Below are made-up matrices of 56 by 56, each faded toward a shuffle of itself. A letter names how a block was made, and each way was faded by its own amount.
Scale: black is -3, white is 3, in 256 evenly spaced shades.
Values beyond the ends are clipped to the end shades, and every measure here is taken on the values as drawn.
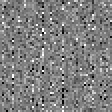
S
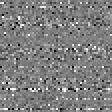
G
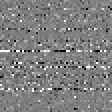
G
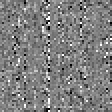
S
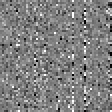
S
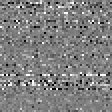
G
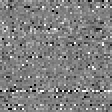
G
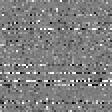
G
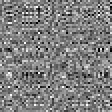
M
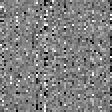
S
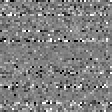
G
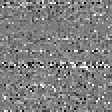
G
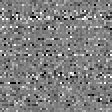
G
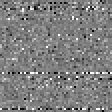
G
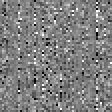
S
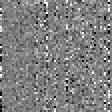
S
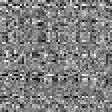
M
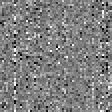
S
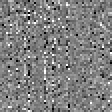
S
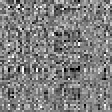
M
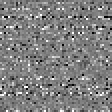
G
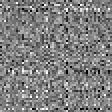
M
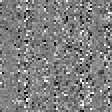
S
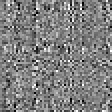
M
